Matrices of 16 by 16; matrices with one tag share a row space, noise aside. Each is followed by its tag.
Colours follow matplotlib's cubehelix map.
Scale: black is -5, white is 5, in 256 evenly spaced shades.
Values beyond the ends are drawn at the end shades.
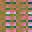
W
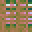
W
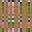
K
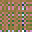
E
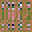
K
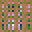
K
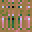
K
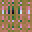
K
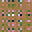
K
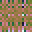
E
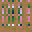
K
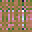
E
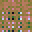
K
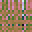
E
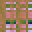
W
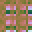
W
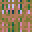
K
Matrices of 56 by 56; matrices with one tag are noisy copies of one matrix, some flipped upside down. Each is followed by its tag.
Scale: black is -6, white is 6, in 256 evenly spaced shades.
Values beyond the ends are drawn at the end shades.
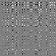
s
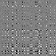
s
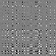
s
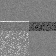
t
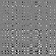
s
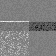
t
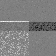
t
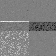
t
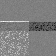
t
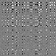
s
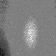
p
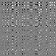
s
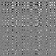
s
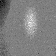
p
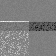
t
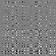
s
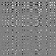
s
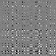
s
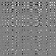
s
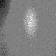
p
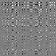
s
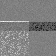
t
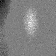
p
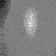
p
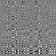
s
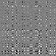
s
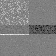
t
